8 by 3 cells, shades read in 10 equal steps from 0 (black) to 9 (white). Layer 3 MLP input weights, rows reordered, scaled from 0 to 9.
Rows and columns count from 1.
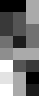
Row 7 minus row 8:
-1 0 -1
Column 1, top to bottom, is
0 2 2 4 5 9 8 9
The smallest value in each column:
0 0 0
